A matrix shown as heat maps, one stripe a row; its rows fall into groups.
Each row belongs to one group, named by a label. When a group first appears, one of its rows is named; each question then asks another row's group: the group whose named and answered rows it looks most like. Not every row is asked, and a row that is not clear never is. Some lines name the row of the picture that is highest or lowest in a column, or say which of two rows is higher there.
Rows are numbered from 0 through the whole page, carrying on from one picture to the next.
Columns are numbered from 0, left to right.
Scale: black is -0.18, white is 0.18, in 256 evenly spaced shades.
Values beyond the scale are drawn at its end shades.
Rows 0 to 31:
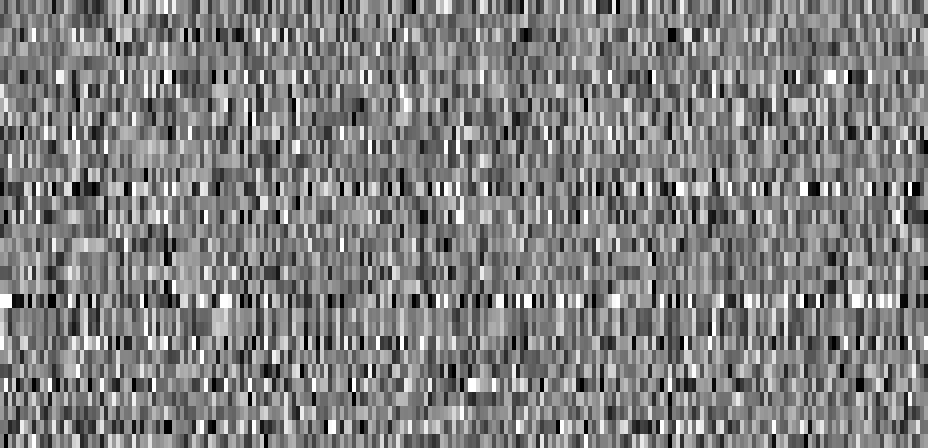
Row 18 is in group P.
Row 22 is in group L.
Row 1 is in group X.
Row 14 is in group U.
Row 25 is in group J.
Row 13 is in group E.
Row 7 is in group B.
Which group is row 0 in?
E
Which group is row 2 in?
J
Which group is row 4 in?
E
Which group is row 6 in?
L
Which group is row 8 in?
B
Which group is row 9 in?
J
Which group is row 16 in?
X
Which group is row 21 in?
J
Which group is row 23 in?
L
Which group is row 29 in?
U
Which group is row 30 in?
B
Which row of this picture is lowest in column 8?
27
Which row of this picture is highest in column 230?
6
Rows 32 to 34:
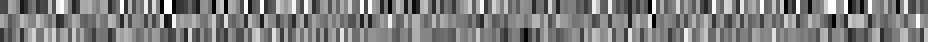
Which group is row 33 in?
P
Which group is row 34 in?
J
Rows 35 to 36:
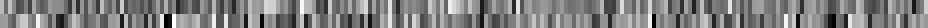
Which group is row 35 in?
U
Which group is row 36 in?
P
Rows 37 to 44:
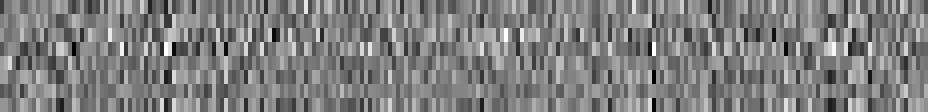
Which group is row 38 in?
P
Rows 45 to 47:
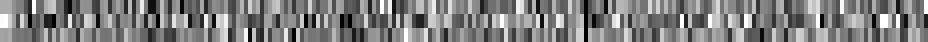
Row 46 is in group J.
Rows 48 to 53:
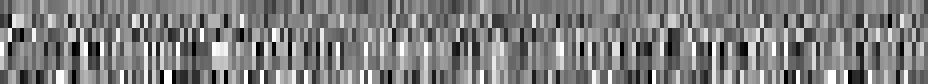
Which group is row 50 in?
J
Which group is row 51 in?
L
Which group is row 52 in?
L
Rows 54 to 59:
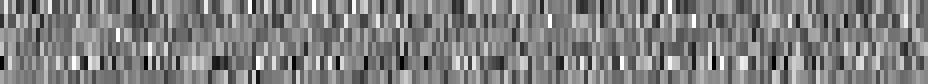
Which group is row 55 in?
X
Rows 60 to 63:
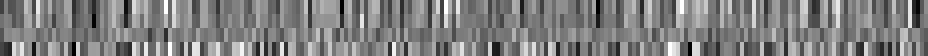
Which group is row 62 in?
X
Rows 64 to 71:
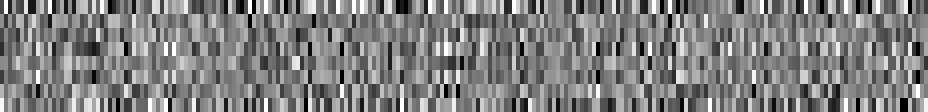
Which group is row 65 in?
B
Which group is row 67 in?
E
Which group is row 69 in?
E
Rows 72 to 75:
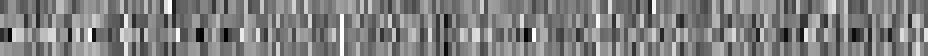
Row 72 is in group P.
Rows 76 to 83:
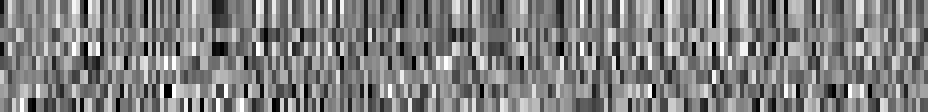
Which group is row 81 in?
L
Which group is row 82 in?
P
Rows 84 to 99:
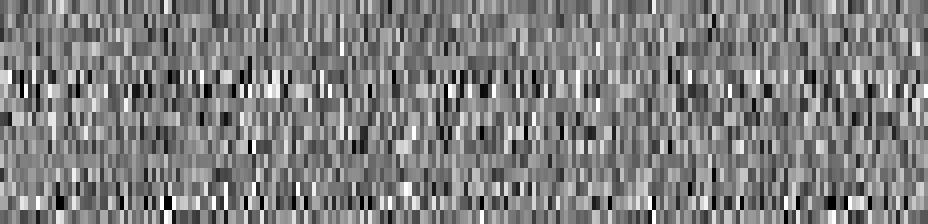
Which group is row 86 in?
X
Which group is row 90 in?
U
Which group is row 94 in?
B
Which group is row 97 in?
B
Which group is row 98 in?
P
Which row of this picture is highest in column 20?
89
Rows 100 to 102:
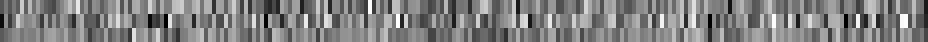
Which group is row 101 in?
X
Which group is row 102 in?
J
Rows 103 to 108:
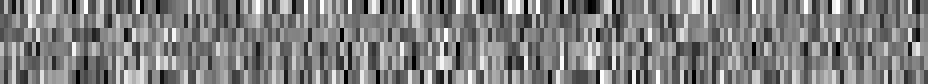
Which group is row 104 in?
J
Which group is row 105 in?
E
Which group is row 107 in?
E
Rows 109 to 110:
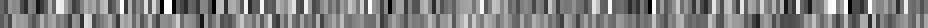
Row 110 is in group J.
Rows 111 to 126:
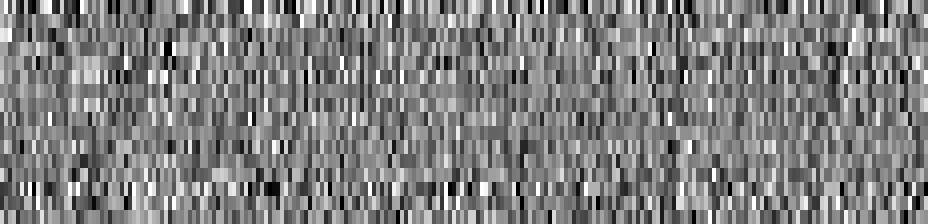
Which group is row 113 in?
J
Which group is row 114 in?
P
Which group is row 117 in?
P
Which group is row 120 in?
E
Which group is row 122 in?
E
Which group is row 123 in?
L
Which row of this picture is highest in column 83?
126
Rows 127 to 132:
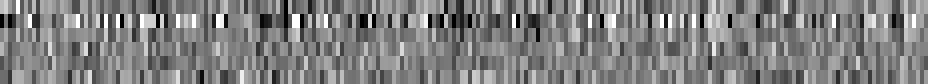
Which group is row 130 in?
L
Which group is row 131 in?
X
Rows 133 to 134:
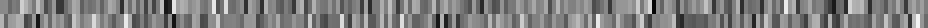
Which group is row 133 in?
P
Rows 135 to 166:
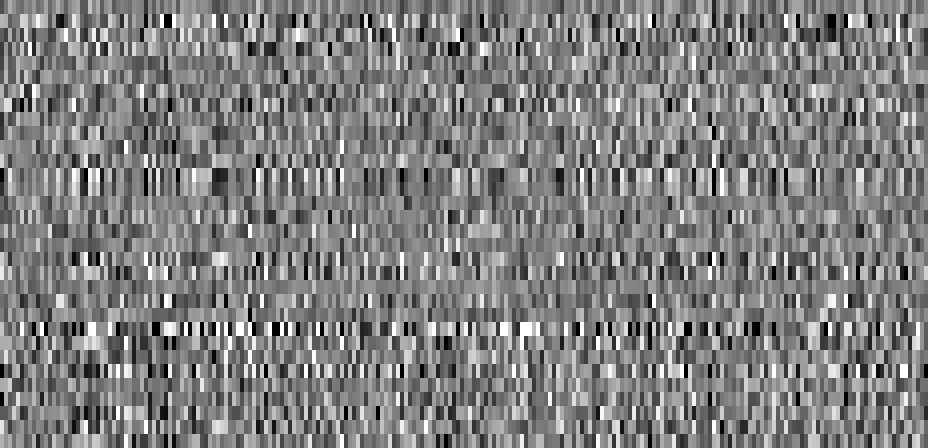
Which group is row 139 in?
X
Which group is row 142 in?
J
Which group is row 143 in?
X
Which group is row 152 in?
E
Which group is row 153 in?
L
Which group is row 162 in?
J
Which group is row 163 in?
X
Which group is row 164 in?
X
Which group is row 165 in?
L
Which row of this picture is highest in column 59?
158
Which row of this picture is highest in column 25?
153
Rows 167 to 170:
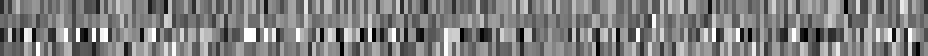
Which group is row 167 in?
X
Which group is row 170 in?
E
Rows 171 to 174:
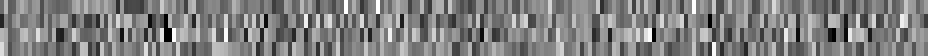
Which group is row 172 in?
X
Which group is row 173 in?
P
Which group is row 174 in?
L
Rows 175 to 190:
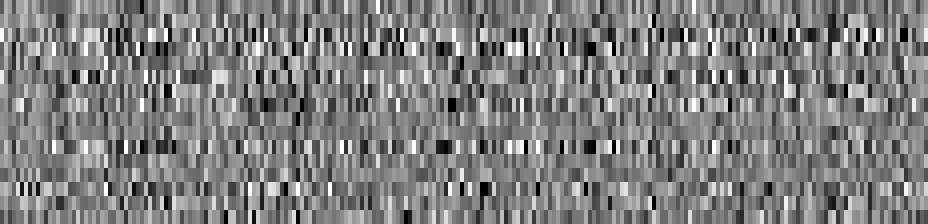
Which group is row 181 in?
P
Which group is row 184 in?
P
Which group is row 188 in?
U
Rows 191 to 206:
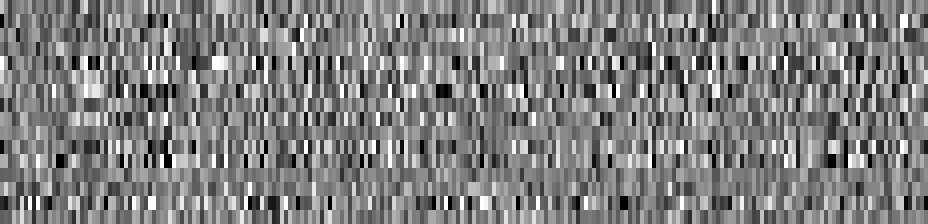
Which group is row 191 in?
L
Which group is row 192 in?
X
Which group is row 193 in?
U
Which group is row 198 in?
X
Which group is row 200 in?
P
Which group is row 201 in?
X
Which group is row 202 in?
P
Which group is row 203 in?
E
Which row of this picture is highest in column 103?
197
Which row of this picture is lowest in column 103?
194
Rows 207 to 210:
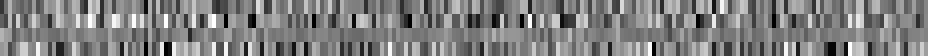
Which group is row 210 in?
P
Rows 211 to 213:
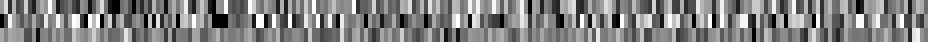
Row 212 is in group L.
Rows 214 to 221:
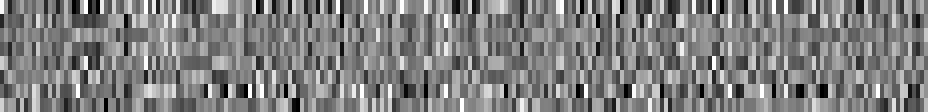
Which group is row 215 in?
E
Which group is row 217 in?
E
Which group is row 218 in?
L
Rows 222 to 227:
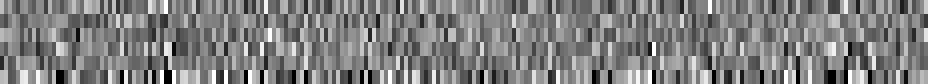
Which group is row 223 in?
X
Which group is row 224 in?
U
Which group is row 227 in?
P
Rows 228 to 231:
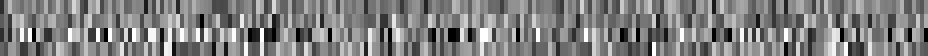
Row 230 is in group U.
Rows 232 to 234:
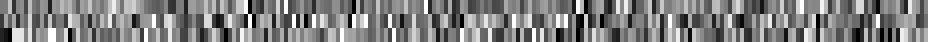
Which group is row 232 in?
B
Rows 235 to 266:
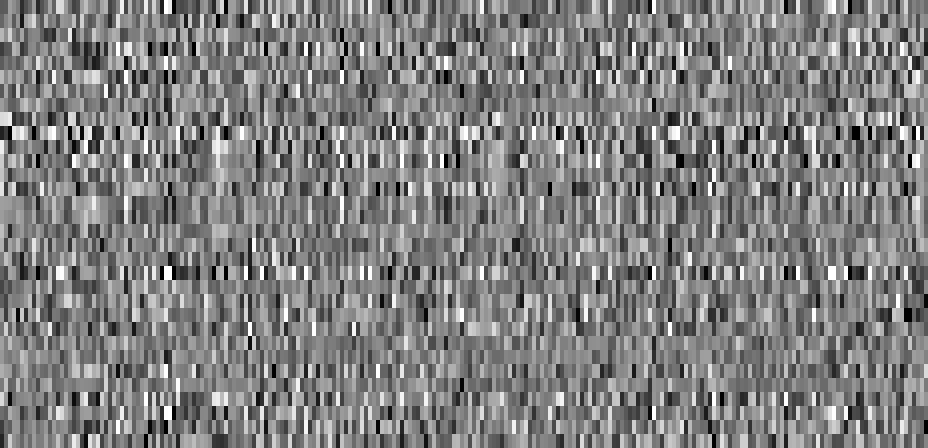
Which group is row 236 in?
J
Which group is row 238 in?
X
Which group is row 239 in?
E
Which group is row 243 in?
J
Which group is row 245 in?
L
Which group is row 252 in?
B
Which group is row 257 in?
U
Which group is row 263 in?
L
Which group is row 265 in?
X
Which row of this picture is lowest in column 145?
245
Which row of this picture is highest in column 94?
261
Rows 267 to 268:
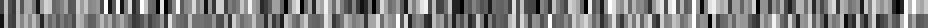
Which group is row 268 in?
X
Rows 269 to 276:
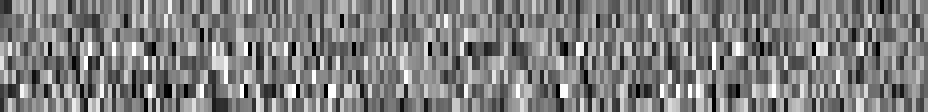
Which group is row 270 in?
E
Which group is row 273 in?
L
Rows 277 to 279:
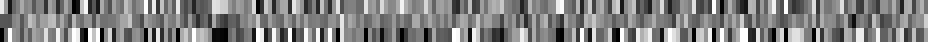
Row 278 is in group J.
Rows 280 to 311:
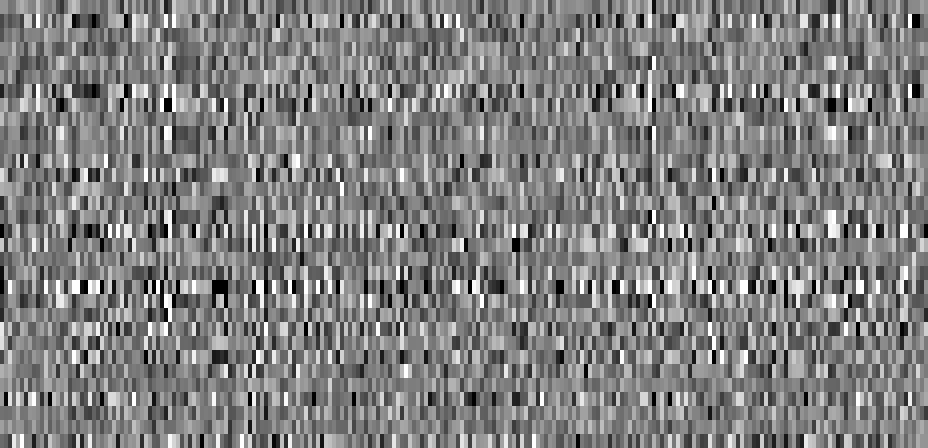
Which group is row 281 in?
E
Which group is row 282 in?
J
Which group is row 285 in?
U
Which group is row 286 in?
E
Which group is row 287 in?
P
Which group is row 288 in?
B
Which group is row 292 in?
L
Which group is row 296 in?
X
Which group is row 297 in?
B
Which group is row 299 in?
X
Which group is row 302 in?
X
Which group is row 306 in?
B
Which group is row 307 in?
U
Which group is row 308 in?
B
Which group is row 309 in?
X
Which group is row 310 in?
B
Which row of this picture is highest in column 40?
287
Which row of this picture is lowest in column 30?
287
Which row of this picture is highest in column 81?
299
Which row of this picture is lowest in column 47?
311
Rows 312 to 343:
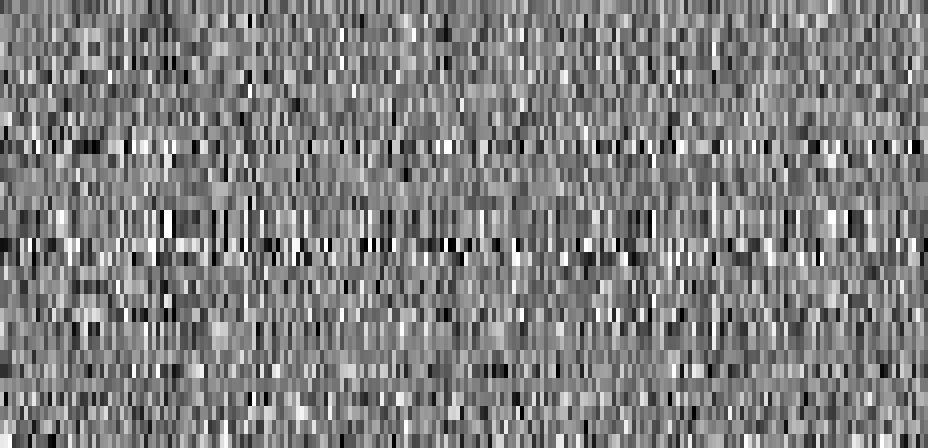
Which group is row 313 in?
B
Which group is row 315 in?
L
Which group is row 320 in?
J
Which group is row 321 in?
B
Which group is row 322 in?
E
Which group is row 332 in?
X
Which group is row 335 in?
L
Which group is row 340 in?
B
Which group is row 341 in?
U
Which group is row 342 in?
B
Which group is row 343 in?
J
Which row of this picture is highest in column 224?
329
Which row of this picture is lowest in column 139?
338
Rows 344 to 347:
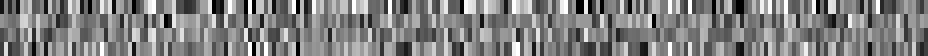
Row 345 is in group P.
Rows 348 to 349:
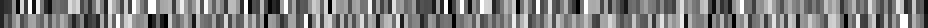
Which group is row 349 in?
X
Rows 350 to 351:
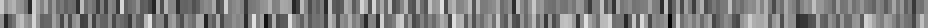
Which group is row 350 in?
U
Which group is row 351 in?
B
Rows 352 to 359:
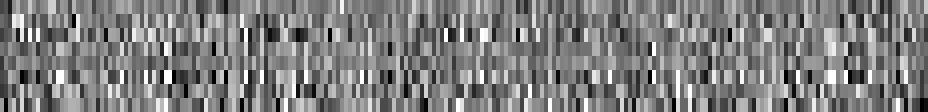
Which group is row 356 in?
X
